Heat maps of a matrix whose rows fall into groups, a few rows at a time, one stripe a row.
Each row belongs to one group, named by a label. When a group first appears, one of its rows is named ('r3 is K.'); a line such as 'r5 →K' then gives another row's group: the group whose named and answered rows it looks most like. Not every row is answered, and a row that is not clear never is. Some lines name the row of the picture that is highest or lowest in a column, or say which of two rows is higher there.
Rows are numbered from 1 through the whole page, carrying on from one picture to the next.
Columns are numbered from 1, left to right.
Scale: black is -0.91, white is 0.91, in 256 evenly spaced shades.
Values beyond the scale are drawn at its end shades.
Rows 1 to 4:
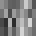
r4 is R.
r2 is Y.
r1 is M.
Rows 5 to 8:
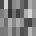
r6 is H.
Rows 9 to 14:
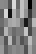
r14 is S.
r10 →Y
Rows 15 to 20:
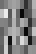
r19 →Y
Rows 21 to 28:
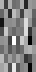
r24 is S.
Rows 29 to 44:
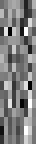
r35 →H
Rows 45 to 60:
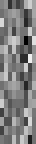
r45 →H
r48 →R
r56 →H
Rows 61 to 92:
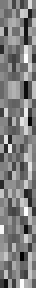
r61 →R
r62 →Y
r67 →M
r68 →R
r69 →M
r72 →M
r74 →Y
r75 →M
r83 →Y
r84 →M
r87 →M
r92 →R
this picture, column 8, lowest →74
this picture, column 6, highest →92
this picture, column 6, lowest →89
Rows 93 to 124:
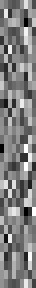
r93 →M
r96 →M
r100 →R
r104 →R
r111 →M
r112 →Y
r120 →H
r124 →M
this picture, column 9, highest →116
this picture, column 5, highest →116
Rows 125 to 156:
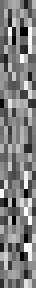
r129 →R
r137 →R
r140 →Y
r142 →R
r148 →M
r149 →R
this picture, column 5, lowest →152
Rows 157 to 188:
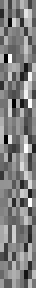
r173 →M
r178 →Y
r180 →Y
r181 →M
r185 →R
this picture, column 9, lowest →173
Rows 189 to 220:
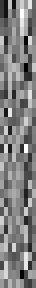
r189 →R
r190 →R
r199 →R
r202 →M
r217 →M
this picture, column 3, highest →201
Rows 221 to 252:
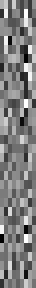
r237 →H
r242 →R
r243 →Y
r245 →M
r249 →R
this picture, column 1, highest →246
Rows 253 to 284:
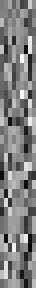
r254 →Y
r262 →R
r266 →H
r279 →Y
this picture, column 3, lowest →266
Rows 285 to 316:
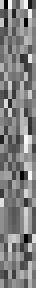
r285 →Y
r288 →R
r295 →R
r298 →Y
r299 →Y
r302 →R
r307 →H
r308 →M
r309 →M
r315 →R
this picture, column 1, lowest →300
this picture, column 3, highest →285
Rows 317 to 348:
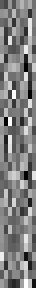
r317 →R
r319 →R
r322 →M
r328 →R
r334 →Y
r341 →M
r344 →M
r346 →Y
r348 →M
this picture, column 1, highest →345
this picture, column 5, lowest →348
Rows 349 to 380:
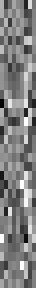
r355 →R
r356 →H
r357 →M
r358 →M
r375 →H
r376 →M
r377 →H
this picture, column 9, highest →375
